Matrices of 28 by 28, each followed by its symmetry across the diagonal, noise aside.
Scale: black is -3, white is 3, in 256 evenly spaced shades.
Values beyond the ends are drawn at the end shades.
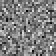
neither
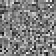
antisymmetric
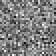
antisymmetric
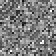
symmetric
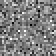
antisymmetric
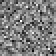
symmetric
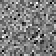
symmetric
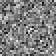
symmetric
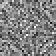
symmetric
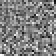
antisymmetric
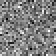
antisymmetric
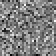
neither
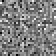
antisymmetric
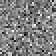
antisymmetric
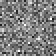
symmetric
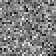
neither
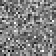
neither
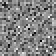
symmetric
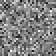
symmetric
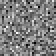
neither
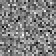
neither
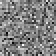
neither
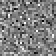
antisymmetric
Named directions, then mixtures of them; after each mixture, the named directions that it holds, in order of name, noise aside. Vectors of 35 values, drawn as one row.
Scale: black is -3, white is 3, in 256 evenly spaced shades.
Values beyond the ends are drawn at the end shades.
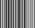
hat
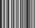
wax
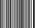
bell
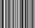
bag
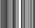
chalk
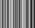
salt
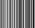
bell, chalk, hat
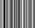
bag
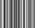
bag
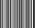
bell, salt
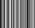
wax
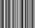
bag
